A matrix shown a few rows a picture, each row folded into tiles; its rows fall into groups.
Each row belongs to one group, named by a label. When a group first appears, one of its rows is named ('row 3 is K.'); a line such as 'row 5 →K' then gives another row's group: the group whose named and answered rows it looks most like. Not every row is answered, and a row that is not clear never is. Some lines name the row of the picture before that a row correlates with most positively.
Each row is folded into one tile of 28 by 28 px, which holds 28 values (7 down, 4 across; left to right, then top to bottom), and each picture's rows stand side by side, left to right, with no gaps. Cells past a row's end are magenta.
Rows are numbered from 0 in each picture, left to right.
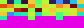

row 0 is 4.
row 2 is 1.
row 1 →4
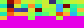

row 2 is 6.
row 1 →4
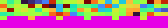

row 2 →6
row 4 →1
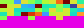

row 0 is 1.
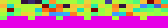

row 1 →1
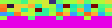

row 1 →4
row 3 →6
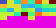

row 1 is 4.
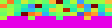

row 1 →6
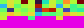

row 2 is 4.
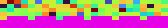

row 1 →1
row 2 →1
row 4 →4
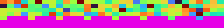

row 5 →6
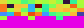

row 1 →6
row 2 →1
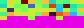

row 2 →6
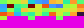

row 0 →6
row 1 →1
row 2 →1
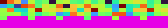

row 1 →4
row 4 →6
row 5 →4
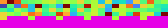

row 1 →6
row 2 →6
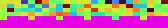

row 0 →4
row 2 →6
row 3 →4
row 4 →1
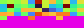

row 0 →6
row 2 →6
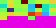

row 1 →6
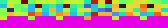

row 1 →6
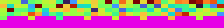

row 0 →4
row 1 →6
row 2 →1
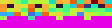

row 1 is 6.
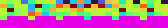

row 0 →4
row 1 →6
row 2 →1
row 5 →4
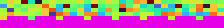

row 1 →1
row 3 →6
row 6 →6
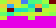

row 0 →4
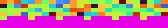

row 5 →1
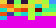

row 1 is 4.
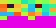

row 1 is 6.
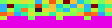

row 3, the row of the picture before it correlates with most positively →1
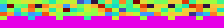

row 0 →6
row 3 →1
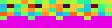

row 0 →6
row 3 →6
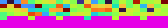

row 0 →1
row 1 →6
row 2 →4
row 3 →4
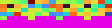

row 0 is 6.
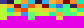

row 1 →1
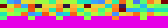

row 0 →1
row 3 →1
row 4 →4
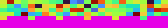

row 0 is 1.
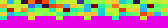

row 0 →4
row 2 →4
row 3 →6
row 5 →6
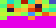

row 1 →4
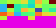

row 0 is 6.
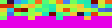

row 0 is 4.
